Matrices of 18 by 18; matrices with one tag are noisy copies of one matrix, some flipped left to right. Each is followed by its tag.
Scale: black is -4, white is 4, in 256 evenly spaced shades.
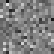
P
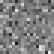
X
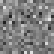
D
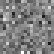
D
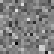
X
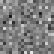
D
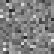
P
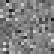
P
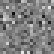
D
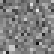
X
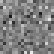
D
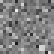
X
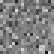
X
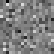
P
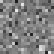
X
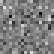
D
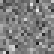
X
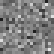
P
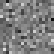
P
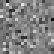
P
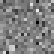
X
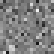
X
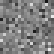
P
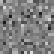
D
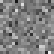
X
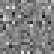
D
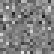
D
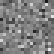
P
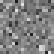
X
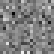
D
